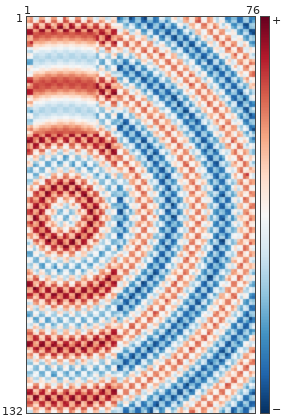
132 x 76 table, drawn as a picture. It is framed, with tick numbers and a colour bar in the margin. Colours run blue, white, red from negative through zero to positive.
Seam: vertical, 40% of the way across, the left part higher. Calmest part: top left. Rings: centred on the middle left. Odd patch: calmer, in the top left. Average level on the scale: 50%.
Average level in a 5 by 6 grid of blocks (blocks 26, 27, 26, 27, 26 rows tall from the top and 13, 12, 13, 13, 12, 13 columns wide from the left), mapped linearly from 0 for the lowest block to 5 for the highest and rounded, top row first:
4 4 2 0 1 1 | 3 3 2 1 0 1 | 5 5 1 0 2 1 | 3 3 2 1 0 1 | 4 4 2 0 1 1
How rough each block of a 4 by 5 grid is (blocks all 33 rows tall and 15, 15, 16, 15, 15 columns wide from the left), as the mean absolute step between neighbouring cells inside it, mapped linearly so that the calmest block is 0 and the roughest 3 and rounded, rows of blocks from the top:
01333 | 23333 | 33333 | 33333
